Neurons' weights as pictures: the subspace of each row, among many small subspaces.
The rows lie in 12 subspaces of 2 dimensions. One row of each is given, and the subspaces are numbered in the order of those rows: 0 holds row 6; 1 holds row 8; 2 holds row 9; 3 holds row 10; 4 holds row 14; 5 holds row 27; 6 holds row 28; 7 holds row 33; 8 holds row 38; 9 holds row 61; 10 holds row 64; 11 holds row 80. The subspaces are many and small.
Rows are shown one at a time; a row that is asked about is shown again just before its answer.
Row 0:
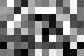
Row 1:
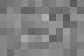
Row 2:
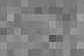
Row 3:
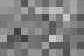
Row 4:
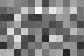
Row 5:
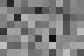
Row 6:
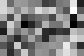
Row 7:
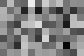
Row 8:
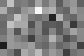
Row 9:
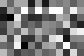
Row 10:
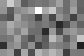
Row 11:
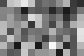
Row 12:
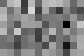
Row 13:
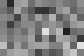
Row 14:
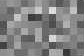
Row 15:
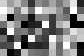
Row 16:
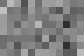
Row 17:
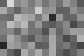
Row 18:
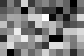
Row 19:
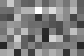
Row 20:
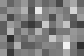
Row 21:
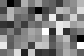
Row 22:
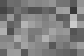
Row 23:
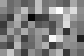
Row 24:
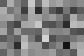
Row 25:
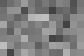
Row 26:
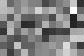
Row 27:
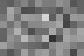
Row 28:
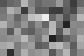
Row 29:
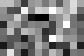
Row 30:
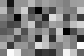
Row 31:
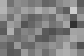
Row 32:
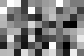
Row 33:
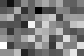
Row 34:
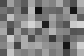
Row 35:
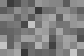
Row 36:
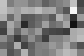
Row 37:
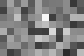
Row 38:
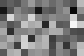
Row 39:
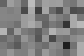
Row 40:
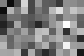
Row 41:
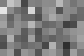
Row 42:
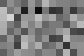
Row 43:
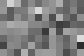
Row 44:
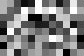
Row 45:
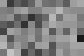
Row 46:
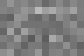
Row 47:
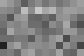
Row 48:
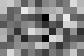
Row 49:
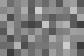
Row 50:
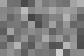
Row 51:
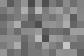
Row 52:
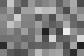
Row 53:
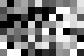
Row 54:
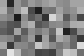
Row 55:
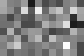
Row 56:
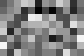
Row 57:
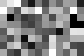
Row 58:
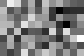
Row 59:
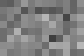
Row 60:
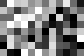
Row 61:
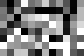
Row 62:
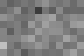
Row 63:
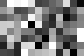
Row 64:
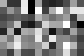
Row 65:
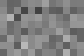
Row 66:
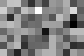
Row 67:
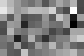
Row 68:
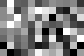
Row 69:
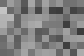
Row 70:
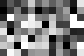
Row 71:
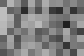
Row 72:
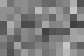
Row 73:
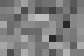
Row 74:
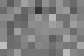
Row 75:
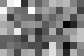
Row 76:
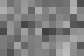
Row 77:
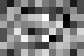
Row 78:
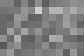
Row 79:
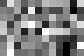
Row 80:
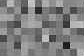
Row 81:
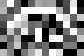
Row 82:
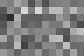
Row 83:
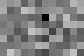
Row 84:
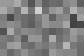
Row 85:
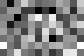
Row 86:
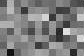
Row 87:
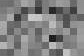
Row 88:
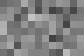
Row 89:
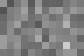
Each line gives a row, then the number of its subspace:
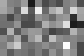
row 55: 10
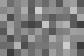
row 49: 8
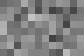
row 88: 4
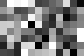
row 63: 7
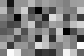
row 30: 9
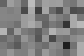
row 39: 10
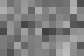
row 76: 0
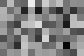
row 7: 11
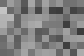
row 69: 2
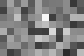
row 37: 5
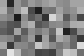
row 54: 9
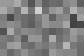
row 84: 10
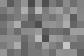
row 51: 11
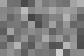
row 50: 7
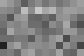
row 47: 7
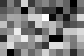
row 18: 9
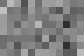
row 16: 11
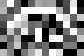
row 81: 4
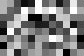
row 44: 1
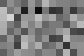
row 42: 2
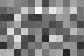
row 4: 3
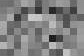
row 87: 4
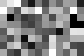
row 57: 10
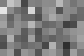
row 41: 8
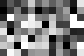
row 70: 8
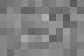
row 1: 5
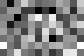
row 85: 4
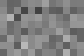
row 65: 2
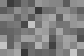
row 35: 7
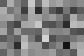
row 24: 11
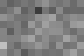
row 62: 7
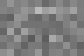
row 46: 3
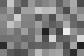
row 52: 6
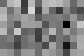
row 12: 10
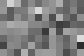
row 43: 3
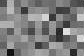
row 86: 6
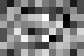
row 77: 5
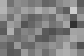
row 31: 0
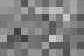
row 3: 9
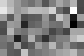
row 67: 0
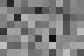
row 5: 5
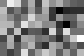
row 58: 3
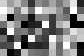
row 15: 8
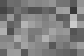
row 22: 0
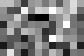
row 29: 6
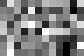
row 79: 0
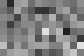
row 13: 6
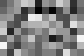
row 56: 1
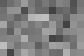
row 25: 6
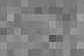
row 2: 9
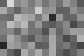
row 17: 1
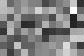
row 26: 0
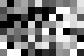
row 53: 4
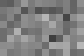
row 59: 9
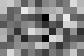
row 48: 5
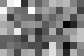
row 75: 10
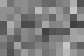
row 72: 0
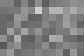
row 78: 3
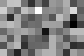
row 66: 11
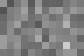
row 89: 11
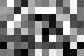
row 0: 6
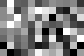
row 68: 6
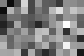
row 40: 2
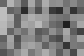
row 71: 2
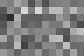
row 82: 2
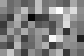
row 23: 4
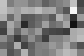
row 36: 0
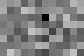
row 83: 5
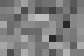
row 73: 6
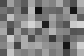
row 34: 8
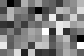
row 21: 3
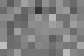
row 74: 1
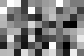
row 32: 8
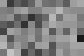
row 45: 1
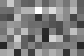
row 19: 3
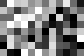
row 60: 1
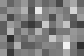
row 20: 8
